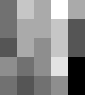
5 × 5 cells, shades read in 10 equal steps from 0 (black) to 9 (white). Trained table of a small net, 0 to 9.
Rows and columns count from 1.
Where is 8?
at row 4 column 4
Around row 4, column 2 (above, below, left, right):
6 3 5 5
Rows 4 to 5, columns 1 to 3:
5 4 5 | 4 3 4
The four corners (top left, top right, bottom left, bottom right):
4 6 4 0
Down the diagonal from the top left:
4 6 5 8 0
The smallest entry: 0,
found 2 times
